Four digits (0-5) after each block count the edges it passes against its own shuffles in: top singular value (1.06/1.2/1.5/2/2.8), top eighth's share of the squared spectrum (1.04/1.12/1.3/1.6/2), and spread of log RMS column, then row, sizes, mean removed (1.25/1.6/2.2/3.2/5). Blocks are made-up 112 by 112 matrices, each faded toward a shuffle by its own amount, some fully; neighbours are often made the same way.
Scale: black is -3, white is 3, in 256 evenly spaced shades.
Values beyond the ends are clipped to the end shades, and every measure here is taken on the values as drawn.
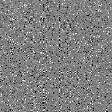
4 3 2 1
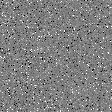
2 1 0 0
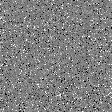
2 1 0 0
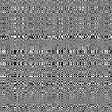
5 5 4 5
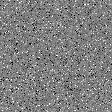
0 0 0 0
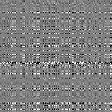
5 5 4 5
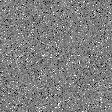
2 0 0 0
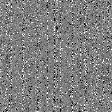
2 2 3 0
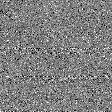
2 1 0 3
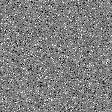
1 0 0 0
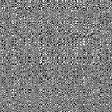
5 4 3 3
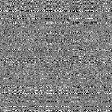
4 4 2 4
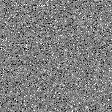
2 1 0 1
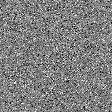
2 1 0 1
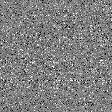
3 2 0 2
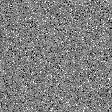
2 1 0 0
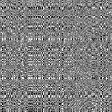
5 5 4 4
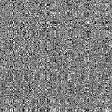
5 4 3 2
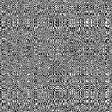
5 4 4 4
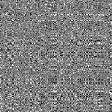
5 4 3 3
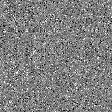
3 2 0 1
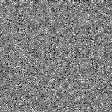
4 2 1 1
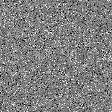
2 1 0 0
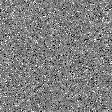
2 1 0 0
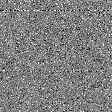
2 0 0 2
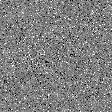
0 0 0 1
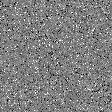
1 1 0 0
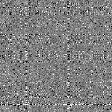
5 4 2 3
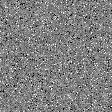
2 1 0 0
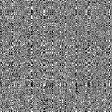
5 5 4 3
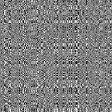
5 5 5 4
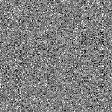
4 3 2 1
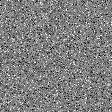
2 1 0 0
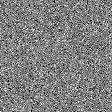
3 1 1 0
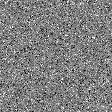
2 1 0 0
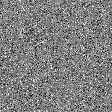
3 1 0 0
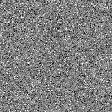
3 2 1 0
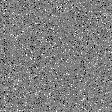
1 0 0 0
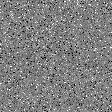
0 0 0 0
